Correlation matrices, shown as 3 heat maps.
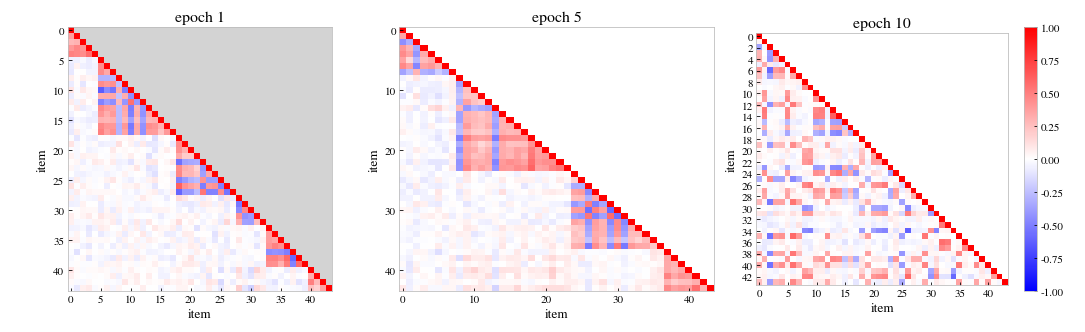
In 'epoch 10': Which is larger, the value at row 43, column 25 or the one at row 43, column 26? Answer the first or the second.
the second
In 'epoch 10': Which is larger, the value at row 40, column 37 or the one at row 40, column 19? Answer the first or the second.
the second
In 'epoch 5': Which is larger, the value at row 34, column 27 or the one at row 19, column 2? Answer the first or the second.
the first
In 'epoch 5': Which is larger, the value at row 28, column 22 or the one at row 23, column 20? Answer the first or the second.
the second
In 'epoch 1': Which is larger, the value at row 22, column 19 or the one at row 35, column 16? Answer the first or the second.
the second
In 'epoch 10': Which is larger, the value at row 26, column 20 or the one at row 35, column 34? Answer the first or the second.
the first
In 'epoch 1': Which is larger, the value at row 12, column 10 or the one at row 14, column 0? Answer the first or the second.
the first
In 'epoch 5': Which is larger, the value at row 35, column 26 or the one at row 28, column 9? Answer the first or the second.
the second
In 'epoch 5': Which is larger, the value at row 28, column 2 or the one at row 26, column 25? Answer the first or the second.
the first
